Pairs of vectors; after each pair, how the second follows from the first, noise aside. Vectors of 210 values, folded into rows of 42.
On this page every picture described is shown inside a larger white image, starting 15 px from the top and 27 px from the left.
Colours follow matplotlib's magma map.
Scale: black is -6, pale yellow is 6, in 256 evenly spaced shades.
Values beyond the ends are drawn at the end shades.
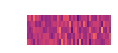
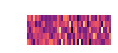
scaled up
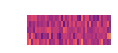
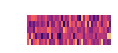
scaled up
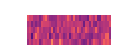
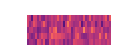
wrapped around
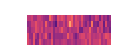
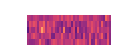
wrapped around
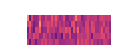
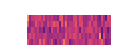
wrapped around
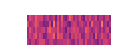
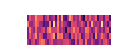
scaled up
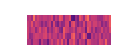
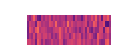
wrapped around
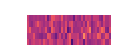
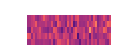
wrapped around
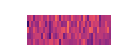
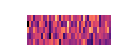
scaled up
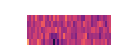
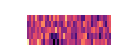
scaled up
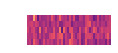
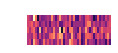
scaled up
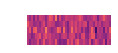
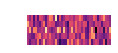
scaled up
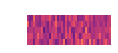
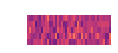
wrapped around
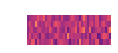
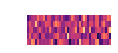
scaled up
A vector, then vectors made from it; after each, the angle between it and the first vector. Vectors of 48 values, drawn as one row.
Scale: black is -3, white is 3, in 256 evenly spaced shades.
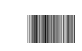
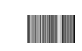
orthogonal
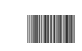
partly aligned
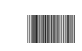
nearly parallel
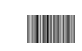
partly aligned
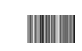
orthogonal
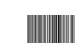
orthogonal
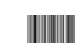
partly aligned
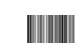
nearly opposite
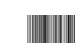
partly aligned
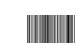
partly aligned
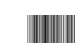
nearly parallel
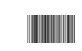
nearly parallel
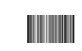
nearly opposite
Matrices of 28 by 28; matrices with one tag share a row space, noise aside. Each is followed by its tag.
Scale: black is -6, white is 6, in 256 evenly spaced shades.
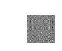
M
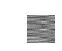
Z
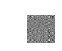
M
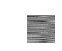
Z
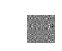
M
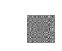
M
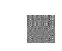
M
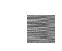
Z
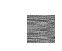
Z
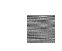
Z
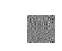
M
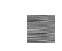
Z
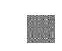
M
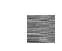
Z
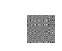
M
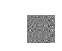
M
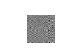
M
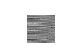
Z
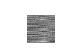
Z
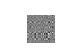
M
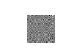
M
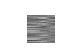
Z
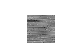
Z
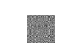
M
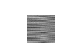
Z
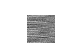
Z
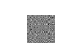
M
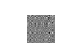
M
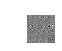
M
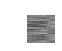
Z
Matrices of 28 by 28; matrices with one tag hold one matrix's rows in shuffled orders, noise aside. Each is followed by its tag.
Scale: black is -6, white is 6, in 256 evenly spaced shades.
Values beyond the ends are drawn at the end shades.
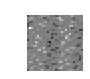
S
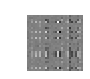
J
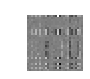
J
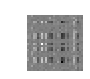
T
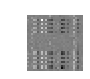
T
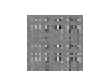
J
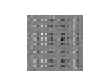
T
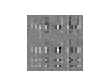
J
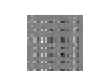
T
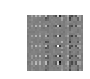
J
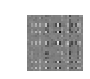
J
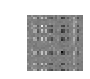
T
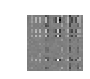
J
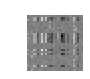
T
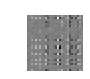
J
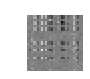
T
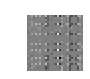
J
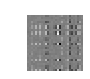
J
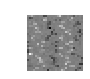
S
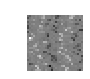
S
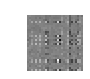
J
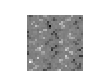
S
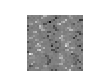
S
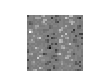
S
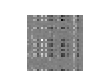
T
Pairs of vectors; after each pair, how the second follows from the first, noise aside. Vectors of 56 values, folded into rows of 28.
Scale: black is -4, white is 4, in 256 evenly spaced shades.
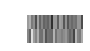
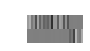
partly zeroed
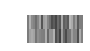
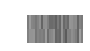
shrunk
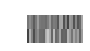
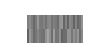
shrunk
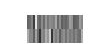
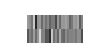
negated
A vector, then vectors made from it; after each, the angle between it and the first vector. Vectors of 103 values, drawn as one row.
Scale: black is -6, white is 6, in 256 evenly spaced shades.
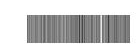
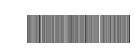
orthogonal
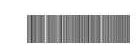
partly aligned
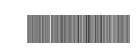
partly opposed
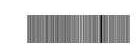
nearly opposite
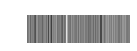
partly opposed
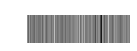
nearly opposite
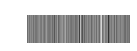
nearly parallel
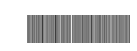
orthogonal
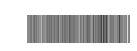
partly opposed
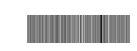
nearly opposite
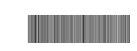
orthogonal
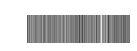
nearly parallel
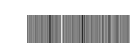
partly aligned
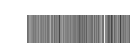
partly aligned
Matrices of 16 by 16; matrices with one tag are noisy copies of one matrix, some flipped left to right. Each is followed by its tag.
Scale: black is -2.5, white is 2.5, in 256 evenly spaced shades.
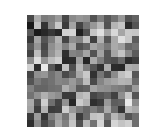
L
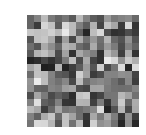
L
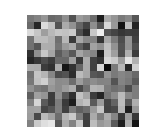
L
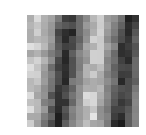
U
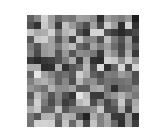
L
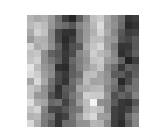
U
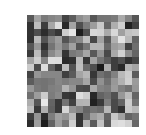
L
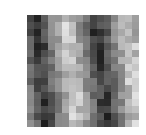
U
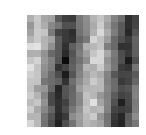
U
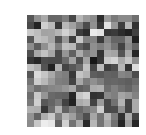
L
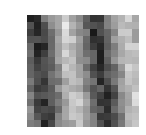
U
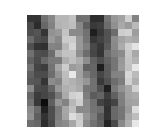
U
